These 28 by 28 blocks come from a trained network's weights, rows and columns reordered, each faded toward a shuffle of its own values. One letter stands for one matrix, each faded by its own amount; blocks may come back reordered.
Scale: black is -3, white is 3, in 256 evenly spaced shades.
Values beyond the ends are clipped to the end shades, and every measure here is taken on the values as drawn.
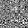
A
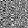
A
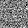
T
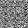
T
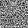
T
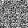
T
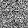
T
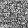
T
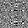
A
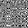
A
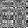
A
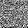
T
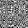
A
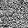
T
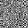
A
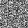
T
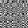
A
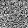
T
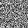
T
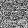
T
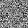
T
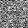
T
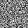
T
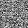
T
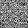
T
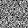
T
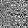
A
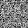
T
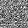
T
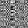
A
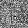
T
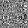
A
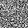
T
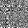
A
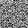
T
